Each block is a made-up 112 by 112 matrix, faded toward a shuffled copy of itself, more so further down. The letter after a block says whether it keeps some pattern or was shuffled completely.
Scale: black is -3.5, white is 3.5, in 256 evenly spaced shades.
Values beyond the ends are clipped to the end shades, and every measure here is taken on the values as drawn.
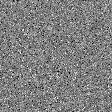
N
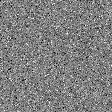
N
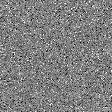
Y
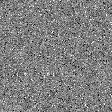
Y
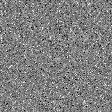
Y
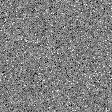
N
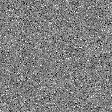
Y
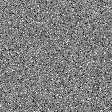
N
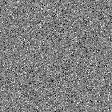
Y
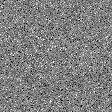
N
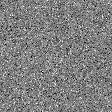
N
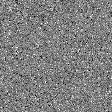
Y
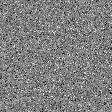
N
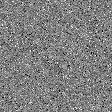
N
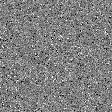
Y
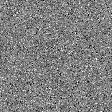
Y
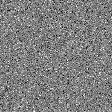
Y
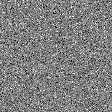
Y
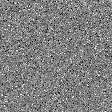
N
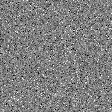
Y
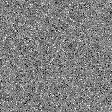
Y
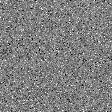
N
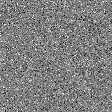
N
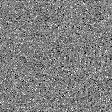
Y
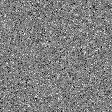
N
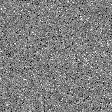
N
